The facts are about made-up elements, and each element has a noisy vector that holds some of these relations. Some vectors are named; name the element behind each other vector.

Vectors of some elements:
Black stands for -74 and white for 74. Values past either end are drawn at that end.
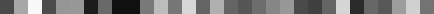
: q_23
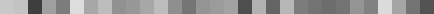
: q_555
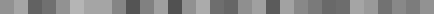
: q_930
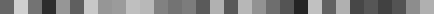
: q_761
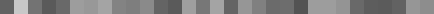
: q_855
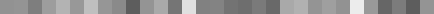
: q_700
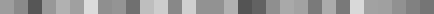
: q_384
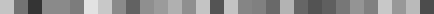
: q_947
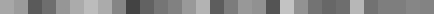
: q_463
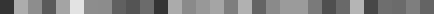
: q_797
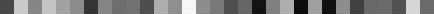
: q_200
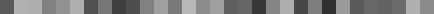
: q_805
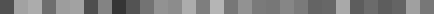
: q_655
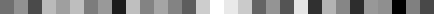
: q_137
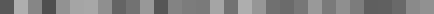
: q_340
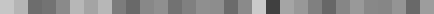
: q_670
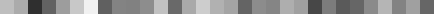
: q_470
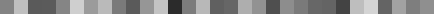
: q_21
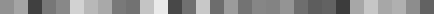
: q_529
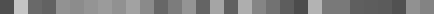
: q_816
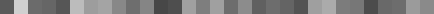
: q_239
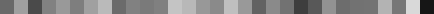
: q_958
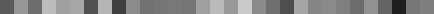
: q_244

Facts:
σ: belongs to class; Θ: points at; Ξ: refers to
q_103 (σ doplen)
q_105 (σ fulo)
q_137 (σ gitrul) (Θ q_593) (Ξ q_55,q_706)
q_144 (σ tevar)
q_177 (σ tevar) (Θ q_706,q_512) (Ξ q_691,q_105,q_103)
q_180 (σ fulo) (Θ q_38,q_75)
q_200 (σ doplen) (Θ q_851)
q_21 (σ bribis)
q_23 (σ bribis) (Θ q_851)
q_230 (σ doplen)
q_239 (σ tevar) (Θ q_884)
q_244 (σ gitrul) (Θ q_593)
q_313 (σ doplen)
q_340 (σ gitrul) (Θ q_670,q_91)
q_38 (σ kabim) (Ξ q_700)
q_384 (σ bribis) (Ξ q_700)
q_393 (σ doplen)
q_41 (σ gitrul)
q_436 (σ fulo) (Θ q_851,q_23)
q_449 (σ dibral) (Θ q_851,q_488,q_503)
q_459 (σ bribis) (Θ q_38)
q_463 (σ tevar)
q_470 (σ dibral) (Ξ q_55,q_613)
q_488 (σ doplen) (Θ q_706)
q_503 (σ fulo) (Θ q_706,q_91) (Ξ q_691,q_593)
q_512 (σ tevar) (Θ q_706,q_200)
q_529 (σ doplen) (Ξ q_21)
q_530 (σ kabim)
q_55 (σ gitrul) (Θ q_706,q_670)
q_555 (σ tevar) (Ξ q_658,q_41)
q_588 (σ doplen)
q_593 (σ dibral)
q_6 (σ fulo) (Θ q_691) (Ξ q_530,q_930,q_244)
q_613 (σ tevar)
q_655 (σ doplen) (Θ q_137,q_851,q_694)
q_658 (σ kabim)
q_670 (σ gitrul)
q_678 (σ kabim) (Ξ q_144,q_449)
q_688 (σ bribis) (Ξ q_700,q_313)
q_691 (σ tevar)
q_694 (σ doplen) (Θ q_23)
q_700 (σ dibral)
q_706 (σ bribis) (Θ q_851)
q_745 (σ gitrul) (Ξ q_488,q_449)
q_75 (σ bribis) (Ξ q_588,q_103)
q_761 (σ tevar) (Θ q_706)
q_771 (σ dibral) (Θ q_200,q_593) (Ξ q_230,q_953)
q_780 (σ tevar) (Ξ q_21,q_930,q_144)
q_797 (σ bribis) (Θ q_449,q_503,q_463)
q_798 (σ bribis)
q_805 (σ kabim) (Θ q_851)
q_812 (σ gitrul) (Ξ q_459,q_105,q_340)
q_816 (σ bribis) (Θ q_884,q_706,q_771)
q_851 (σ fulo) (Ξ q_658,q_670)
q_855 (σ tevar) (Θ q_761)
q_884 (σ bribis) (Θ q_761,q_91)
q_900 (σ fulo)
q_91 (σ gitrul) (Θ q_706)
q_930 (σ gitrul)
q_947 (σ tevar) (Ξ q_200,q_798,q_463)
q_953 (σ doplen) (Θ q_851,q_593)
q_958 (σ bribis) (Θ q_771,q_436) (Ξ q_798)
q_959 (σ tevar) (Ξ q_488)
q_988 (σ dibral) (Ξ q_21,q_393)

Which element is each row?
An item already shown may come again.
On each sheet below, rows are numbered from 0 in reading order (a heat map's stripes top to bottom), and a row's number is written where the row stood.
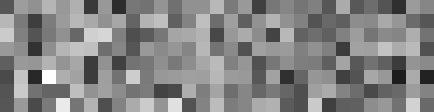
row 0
q_953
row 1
q_678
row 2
q_798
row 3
q_75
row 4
q_953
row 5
q_771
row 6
q_239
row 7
q_177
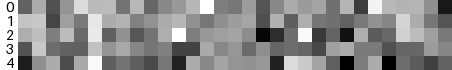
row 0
q_38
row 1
q_555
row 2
q_851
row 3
q_239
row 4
q_449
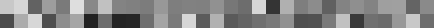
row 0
q_658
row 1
q_436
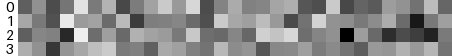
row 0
q_177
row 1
q_593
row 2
q_488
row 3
q_812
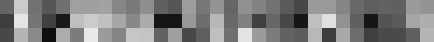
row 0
q_855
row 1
q_884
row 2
q_91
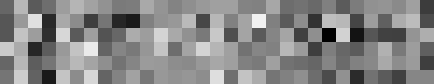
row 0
q_6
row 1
q_694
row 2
q_706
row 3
q_470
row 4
q_6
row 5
q_55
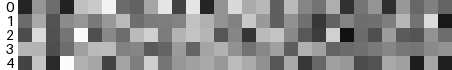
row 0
q_503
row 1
q_958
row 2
q_512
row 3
q_613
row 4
q_771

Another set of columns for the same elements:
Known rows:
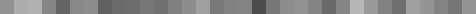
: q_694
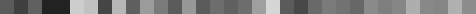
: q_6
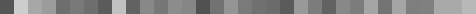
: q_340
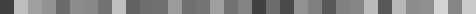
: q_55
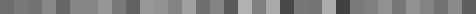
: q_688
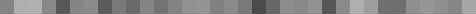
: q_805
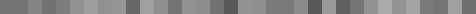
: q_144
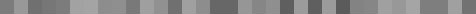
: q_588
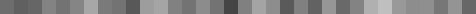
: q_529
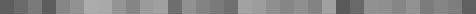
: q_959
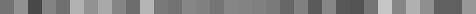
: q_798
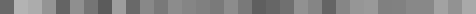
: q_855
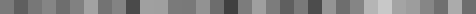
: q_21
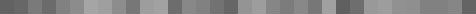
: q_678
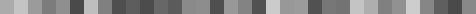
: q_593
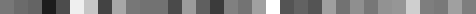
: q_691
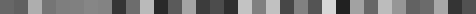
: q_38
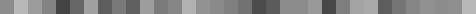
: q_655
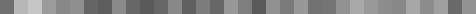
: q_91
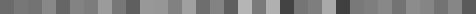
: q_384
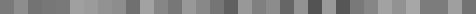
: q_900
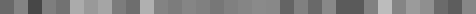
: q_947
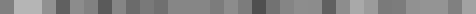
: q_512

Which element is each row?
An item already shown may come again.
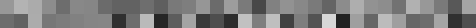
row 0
q_200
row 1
q_38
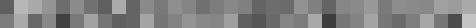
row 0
q_239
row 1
q_958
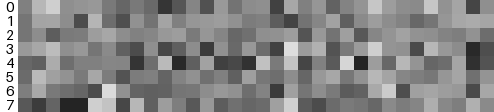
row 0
q_706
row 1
q_797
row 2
q_812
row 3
q_851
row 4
q_38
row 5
q_503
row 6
q_137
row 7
q_6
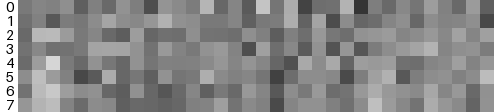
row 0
q_700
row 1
q_555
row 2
q_884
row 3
q_613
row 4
q_449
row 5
q_953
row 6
q_91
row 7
q_23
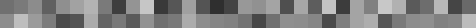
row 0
q_75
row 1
q_953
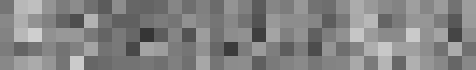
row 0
q_761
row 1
q_771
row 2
q_706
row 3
q_21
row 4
q_463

